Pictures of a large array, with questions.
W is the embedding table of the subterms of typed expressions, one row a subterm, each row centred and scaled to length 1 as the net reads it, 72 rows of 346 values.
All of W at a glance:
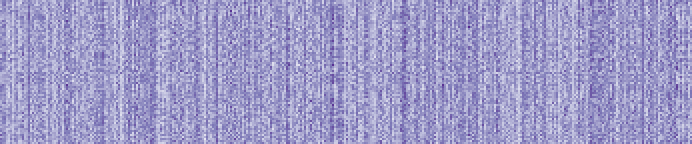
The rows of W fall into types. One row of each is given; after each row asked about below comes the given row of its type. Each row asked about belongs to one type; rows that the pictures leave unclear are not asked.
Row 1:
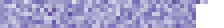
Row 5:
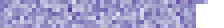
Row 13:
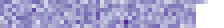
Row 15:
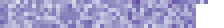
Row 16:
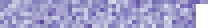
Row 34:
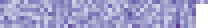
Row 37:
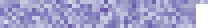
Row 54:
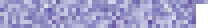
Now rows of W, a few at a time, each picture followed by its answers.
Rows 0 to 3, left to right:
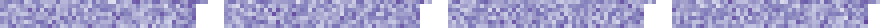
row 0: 54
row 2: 13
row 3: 54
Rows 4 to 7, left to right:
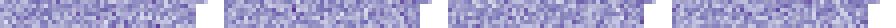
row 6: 54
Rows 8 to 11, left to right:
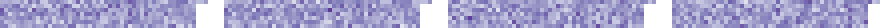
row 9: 15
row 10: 13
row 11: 37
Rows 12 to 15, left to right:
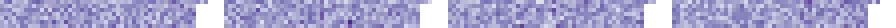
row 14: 16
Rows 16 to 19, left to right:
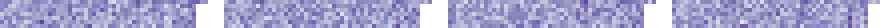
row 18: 15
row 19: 34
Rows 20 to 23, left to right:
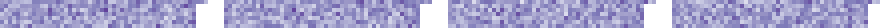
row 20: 16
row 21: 15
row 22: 1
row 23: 37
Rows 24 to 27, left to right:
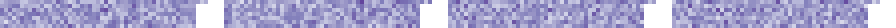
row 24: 37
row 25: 15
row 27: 1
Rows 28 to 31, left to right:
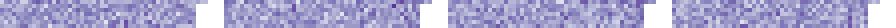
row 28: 13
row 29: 5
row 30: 54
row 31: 34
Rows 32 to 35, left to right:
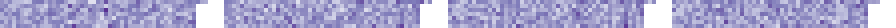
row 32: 16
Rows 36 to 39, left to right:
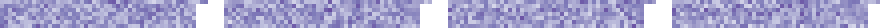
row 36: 15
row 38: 54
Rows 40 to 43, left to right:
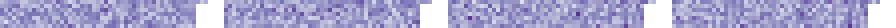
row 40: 37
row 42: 1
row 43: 34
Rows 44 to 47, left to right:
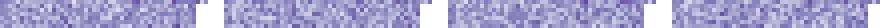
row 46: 15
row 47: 16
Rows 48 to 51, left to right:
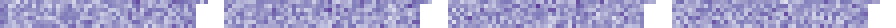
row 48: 15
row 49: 16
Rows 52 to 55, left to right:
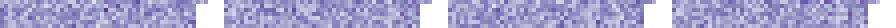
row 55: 34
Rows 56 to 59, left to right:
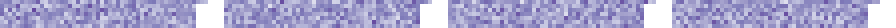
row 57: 54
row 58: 1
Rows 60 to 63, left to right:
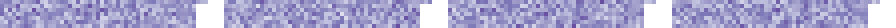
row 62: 34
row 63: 37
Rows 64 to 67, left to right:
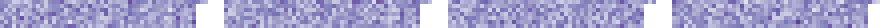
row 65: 34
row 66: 13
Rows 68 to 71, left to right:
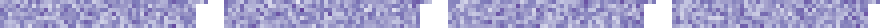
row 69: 5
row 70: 16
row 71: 34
